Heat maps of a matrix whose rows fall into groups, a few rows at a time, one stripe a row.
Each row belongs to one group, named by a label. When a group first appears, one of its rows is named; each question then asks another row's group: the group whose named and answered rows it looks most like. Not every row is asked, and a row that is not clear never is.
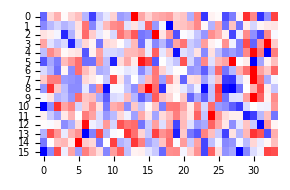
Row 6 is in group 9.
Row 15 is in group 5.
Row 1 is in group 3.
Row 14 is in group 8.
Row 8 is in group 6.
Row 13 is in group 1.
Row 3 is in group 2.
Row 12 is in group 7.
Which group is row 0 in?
8
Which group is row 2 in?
7
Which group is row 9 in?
9
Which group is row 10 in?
5
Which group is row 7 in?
6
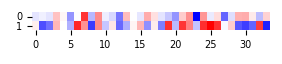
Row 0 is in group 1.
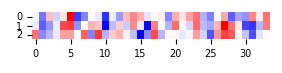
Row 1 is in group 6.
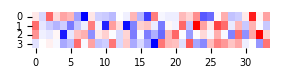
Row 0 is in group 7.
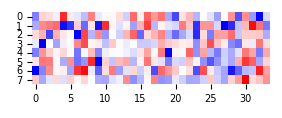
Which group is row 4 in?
1
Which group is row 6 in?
5
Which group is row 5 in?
1
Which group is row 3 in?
5
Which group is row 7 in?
9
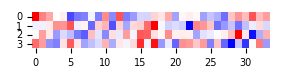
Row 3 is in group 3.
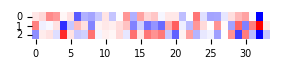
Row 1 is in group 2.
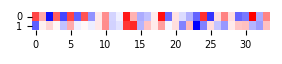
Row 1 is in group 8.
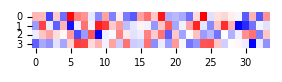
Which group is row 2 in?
1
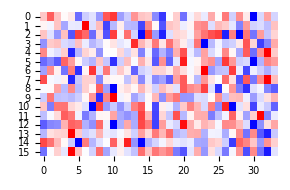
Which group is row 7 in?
2
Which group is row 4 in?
2
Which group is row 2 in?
3
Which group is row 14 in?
7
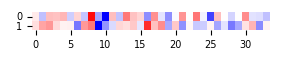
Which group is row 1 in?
1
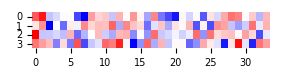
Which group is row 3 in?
7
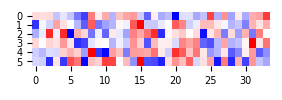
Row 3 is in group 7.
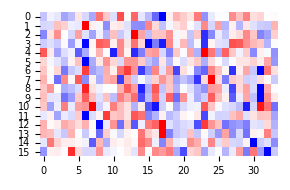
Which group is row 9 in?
7
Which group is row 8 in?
7
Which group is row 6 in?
7
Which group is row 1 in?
3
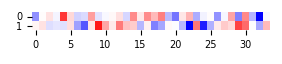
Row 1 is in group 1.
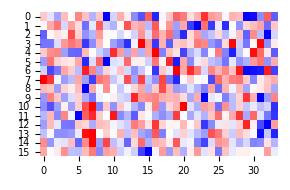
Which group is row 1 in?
1
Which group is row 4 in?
6
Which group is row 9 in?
8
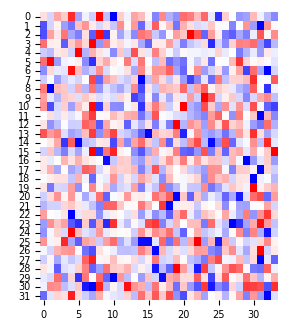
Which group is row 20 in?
1
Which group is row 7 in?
9
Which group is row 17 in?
7
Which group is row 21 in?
3
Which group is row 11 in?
7
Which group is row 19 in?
9
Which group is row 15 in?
9
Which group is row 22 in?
2
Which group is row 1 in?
7
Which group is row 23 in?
6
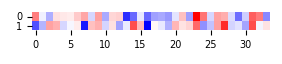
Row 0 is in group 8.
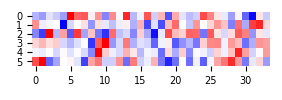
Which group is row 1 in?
2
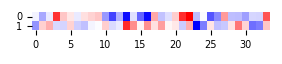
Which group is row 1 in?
8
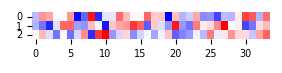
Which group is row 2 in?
9
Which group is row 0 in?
1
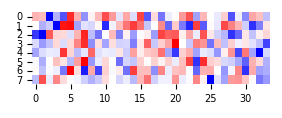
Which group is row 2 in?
5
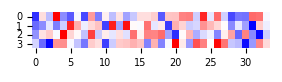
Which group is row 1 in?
7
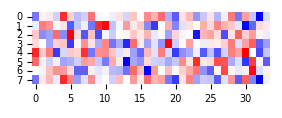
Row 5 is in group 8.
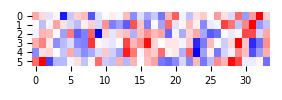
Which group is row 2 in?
1
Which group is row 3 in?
8
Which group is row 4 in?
8
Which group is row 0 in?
2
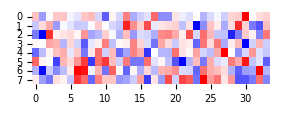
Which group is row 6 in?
5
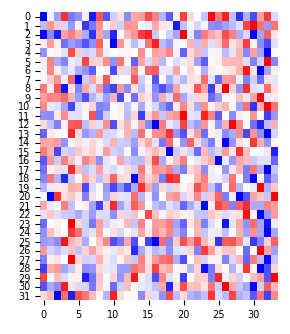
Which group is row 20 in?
5
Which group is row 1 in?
1
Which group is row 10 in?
2
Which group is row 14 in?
6
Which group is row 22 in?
8
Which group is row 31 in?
3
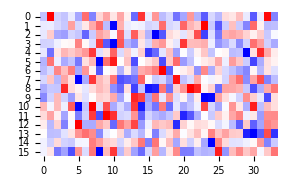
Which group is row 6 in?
3
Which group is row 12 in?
7
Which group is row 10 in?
9
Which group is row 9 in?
8
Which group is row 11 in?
9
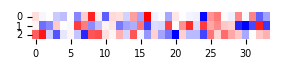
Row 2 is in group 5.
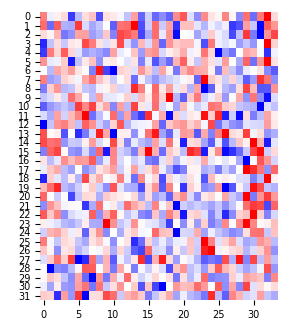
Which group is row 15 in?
6
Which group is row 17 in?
1
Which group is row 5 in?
2
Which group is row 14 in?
6
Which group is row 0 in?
2
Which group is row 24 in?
1
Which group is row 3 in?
5
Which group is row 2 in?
7
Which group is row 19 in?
6
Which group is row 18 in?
5
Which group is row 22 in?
6
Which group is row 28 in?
5
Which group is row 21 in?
1
